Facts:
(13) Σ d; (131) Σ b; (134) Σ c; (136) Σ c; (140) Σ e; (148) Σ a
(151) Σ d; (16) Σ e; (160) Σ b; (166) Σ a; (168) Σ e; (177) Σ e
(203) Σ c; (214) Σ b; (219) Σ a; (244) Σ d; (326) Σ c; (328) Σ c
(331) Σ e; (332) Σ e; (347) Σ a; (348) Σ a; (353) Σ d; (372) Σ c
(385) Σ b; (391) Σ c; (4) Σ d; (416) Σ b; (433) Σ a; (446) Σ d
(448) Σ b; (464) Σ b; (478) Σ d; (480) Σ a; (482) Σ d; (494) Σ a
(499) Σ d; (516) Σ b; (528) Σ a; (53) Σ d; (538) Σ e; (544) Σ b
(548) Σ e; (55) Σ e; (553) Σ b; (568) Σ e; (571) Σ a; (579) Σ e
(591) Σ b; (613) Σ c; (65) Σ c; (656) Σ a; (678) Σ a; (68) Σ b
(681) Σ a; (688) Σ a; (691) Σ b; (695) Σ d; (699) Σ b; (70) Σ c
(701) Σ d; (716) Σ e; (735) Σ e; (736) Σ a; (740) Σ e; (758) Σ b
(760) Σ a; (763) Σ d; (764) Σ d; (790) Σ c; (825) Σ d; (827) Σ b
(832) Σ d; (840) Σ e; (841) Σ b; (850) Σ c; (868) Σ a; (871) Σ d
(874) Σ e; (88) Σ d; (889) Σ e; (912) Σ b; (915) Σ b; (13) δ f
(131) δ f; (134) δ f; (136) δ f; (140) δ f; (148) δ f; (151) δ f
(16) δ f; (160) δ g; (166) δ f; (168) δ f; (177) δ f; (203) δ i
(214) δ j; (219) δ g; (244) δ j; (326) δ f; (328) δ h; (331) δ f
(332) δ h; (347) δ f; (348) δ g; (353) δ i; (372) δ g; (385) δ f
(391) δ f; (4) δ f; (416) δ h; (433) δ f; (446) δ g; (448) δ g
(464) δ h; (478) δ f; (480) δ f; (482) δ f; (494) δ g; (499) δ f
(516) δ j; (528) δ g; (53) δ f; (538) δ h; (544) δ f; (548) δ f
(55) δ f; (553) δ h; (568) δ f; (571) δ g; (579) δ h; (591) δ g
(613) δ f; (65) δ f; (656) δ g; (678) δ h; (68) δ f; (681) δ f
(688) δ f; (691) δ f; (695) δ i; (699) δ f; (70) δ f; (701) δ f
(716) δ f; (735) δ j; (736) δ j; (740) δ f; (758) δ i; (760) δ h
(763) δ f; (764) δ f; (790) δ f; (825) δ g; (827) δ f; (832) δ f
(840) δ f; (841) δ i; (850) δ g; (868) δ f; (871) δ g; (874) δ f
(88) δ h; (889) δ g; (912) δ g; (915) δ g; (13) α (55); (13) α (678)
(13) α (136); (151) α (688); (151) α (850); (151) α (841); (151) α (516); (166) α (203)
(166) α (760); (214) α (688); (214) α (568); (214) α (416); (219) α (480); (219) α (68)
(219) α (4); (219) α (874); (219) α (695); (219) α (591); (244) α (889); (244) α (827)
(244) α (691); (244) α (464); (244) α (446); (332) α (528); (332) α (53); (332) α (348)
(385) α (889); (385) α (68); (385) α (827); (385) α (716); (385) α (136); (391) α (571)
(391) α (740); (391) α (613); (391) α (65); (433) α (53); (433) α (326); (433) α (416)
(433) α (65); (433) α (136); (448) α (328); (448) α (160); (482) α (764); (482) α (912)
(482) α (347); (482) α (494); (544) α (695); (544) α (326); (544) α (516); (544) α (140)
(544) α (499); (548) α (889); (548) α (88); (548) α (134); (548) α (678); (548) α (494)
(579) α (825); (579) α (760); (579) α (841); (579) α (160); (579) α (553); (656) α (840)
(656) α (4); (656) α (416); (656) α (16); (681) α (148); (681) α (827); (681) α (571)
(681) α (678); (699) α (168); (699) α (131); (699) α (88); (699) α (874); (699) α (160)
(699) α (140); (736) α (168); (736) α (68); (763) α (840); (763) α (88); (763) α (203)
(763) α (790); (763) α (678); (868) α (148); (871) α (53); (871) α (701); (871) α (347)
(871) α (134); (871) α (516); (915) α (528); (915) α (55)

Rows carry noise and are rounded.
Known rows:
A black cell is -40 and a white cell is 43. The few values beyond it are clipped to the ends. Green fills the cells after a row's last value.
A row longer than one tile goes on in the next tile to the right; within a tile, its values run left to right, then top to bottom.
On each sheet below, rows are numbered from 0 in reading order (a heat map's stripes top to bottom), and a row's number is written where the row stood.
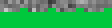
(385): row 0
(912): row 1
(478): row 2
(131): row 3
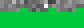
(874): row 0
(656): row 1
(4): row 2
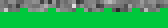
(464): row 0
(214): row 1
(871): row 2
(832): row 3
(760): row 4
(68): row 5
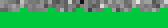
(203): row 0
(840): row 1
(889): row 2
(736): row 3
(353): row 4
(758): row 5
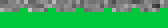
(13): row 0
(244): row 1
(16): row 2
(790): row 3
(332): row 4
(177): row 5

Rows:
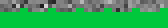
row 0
(825)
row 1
(448)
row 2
(347)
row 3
(148)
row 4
(166)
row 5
(391)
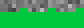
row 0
(678)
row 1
(735)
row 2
(516)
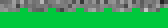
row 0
(716)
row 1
(88)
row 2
(328)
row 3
(544)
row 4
(699)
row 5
(915)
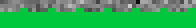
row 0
(548)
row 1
(571)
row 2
(695)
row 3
(688)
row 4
(850)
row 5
(841)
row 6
(433)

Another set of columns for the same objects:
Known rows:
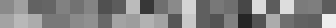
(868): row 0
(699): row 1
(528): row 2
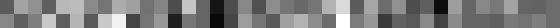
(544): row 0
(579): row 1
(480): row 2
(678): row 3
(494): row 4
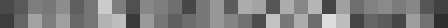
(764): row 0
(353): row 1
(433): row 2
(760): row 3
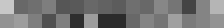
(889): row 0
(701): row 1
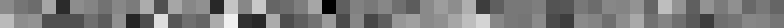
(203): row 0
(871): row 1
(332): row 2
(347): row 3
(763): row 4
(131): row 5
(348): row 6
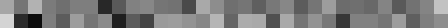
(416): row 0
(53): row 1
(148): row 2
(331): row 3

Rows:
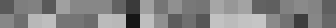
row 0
(482)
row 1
(695)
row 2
(548)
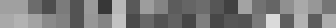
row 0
(13)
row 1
(538)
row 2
(151)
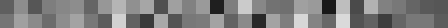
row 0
(68)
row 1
(915)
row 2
(214)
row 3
(464)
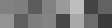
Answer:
(160)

